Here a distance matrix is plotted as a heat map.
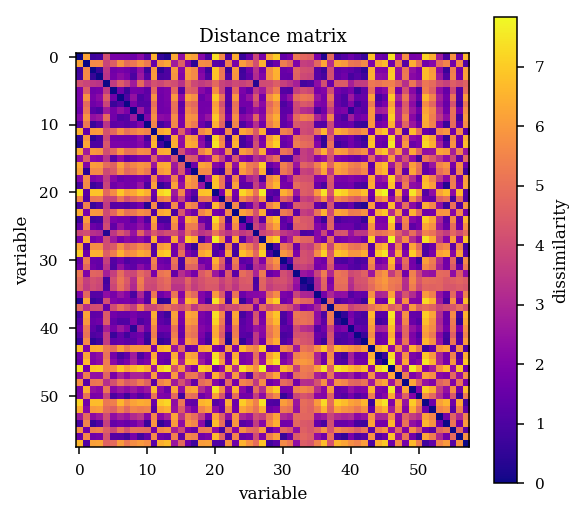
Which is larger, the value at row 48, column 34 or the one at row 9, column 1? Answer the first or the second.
the second
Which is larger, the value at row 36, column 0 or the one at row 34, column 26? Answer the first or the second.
the second
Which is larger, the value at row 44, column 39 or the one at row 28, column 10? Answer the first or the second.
the second
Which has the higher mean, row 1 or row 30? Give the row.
1
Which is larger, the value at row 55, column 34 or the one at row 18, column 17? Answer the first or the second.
the second
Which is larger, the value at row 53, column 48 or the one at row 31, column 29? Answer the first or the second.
the second
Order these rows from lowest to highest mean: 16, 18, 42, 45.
42, 18, 45, 16
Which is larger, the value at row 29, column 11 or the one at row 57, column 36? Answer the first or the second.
the second
